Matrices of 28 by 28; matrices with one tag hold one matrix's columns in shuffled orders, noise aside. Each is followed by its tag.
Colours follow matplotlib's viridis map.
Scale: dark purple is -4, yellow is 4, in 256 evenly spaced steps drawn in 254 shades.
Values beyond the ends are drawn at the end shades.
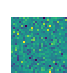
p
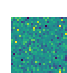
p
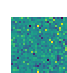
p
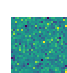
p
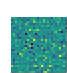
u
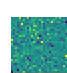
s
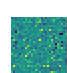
u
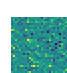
u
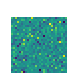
s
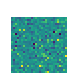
u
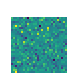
p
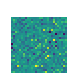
u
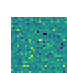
u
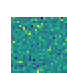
p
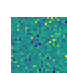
s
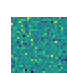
s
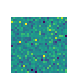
s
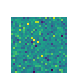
s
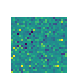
u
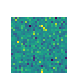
p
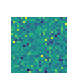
s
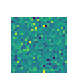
p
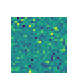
p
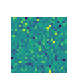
p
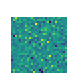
s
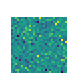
s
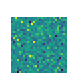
s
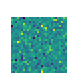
p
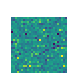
u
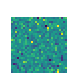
p
